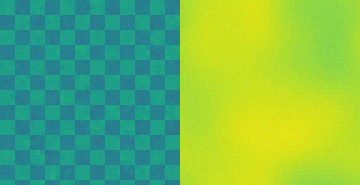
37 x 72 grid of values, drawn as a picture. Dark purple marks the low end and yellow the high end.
The table splits into one row of 2 panels. Panel 1,1: middling, checkered. Panel 1,2: very high, smooth, faint in contrast.
